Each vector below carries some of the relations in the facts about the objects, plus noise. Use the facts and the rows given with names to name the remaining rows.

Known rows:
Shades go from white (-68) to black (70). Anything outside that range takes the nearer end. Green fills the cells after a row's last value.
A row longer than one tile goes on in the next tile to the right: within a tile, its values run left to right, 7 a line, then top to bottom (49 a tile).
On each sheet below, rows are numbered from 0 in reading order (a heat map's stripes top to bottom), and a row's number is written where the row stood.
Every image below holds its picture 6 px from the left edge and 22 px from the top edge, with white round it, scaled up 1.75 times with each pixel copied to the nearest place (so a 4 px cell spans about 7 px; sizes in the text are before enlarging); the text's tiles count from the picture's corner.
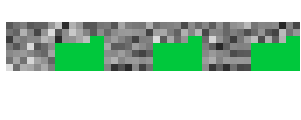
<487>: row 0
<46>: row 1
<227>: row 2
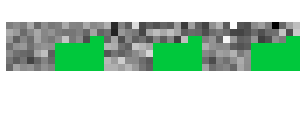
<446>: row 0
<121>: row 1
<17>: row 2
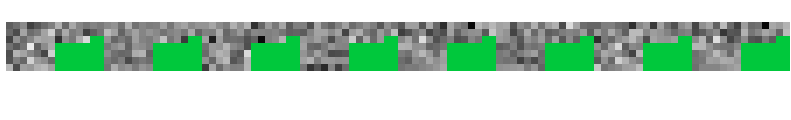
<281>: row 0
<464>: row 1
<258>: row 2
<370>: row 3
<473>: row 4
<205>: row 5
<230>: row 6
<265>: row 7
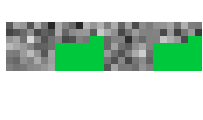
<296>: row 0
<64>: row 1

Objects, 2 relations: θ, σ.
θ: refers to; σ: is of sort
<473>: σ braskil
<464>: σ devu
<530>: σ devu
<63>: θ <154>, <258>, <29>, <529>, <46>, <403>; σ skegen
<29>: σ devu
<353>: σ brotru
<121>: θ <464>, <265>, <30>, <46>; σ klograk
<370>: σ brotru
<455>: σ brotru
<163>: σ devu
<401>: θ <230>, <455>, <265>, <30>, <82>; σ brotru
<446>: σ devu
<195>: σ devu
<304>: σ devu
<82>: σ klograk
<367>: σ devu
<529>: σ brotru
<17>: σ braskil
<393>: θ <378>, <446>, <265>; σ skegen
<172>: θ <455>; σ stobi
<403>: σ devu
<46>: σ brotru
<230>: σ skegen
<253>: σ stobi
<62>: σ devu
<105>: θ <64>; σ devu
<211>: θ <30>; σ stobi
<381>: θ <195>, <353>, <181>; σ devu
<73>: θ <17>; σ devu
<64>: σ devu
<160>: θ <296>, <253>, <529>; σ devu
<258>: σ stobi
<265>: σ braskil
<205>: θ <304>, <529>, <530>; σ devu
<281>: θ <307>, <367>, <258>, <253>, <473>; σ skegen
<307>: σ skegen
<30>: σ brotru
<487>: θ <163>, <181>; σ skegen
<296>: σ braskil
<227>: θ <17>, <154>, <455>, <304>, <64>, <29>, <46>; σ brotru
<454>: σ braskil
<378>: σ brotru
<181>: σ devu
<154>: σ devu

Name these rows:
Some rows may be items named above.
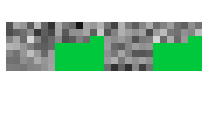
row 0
<454>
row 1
<378>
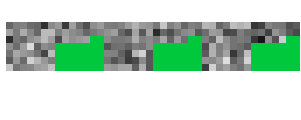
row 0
<230>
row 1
<73>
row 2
<172>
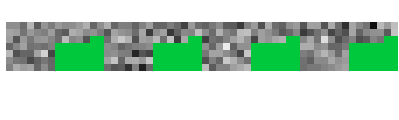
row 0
<181>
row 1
<455>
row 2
<307>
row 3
<473>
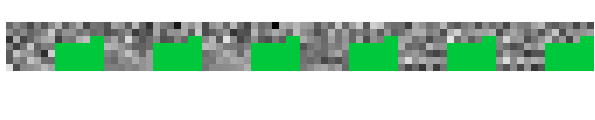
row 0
<63>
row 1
<454>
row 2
<265>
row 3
<160>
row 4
<30>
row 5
<401>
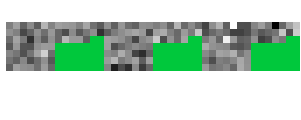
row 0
<105>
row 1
<529>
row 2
<17>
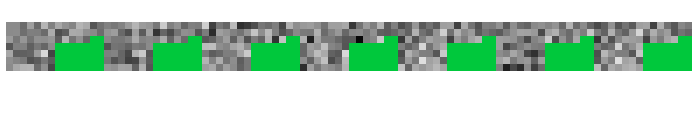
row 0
<381>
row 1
<73>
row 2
<82>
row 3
<253>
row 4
<393>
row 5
<529>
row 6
<393>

